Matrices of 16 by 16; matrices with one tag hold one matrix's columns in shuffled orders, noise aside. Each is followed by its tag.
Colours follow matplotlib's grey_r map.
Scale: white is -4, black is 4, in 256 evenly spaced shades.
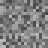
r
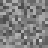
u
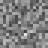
u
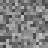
r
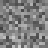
r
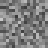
u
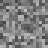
r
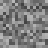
u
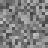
u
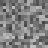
r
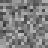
u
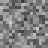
u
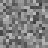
u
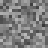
u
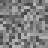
r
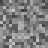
r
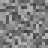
u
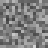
u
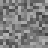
u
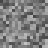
r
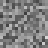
r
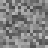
u
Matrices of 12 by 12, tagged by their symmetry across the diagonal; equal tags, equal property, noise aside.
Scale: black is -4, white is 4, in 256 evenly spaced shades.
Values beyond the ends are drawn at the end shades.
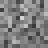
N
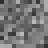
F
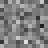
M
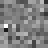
N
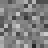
M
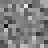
M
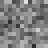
N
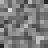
F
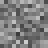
N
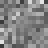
F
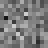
N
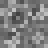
F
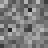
F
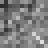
F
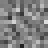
M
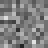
N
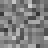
M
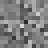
M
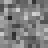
M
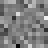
M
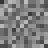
F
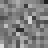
M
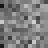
N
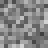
F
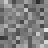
N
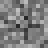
F
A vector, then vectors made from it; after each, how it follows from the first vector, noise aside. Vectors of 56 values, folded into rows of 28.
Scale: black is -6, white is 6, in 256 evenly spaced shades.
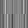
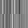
wrapped around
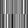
scaled up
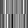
scaled up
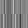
wrapped around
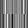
scaled up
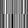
scaled up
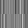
reversed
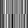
scaled up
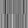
negated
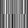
scaled up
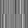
reversed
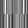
scaled up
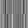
negated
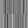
negated
